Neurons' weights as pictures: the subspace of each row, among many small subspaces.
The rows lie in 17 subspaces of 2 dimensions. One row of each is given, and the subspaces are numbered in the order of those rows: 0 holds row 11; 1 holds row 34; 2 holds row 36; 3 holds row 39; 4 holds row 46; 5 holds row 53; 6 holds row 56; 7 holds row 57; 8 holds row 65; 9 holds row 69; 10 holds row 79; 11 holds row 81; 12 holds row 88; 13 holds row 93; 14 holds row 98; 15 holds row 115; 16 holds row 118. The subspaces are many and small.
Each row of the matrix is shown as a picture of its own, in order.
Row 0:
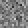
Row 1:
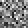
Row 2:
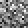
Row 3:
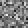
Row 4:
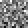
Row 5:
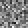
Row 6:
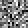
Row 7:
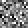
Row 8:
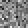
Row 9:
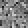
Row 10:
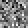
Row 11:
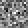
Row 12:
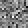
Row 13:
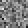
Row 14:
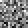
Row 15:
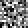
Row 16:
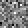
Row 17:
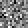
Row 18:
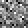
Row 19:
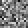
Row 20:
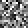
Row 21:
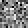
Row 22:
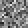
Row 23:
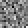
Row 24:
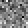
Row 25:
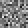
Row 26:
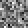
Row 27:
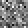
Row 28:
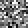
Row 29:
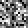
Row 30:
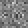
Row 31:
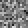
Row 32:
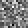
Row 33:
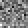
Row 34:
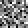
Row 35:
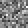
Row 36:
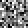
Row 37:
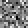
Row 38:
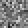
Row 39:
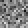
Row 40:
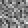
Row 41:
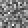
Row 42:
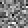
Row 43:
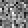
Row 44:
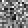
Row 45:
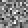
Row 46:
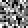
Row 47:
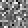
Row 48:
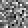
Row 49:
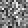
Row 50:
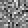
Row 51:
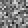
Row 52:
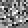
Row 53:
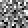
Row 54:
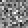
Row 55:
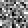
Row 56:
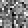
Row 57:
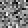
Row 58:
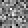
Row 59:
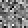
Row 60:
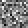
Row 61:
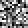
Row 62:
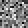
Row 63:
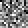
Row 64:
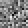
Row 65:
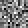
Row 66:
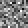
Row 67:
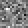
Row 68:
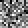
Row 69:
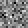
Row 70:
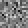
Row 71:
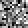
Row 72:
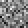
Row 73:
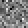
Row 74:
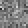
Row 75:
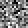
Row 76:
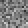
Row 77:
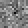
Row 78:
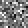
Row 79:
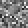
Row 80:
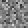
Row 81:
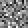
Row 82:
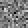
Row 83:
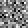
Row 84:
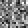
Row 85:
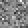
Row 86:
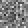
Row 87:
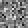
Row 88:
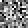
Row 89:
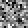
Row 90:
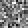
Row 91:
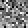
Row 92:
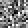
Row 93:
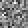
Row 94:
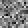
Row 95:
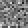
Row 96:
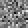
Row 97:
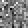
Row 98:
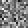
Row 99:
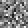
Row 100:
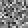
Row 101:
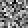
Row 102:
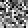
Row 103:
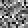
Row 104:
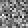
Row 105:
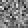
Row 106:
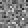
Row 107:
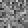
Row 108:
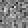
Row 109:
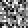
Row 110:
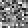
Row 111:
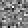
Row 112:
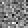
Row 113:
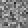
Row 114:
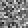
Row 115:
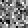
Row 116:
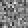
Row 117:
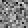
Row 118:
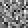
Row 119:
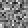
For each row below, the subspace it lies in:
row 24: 5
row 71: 15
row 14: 3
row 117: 9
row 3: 4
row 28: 7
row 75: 7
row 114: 11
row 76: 3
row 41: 5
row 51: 7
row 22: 11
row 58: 6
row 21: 12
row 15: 4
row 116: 4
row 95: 1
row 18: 5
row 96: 8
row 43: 6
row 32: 11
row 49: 7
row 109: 4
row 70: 12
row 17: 13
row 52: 0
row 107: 2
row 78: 9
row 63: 2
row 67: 15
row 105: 10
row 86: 9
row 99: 13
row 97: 6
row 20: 13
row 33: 1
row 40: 1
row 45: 0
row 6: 8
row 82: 8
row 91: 2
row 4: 5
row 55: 6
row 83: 9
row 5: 16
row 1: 16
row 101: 11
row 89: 16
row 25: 8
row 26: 2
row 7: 10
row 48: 9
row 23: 4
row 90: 16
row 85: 15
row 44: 12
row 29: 15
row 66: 1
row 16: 5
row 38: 16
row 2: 5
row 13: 14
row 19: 14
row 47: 13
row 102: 2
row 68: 2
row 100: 11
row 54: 0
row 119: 13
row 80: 13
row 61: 15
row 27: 16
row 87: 12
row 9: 6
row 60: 0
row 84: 15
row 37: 4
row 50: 8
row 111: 1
